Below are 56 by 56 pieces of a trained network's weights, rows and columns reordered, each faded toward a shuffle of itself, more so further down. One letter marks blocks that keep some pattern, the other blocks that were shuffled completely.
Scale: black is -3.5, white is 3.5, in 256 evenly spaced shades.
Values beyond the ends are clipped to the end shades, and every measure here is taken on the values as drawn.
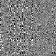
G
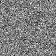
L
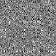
G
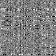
G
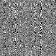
G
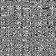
G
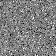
L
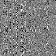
G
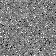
L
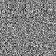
G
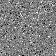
L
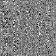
G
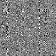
G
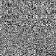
G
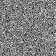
L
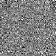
G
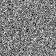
L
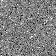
L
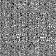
G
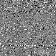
G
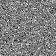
L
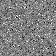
L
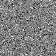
L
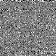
G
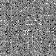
G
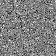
L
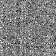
G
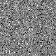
G
